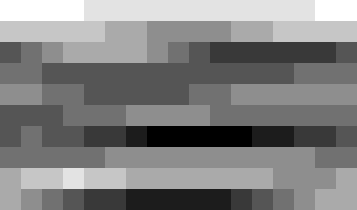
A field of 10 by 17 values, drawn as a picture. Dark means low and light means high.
Ninth with the lowest average: centre. Grain: streaks across. Average level on the scale: 50%. Ninth with the highest average: top left. Histogram: bell-shaped.
